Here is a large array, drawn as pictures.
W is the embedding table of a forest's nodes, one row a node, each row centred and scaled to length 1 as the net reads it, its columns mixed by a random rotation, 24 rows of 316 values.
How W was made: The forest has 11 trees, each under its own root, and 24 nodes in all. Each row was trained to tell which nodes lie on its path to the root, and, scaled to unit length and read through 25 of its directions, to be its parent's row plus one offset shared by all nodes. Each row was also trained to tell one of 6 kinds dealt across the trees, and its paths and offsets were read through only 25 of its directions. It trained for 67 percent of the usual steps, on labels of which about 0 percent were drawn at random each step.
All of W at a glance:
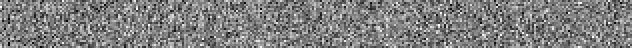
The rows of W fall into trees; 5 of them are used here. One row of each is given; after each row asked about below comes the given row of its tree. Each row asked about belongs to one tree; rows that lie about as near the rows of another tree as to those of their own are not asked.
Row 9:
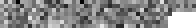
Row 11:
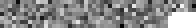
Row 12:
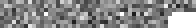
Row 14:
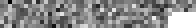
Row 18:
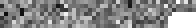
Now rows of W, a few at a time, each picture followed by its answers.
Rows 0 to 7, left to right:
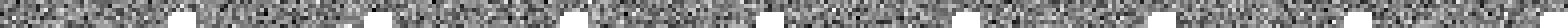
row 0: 11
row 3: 12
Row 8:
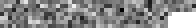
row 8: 14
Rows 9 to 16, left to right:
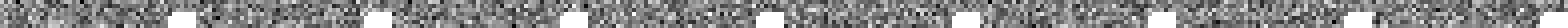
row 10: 9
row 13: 12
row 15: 12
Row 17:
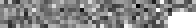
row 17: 9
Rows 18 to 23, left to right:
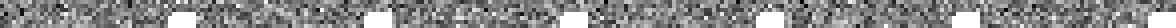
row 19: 14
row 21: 11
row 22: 9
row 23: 18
